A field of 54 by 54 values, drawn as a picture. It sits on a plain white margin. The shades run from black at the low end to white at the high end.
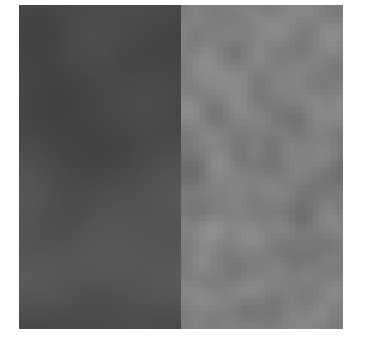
It is made of 1 by 2 panels. Panel 1,1: low, smooth, faint in contrast. Panel 1,2: middling, blotchy, faint in contrast.
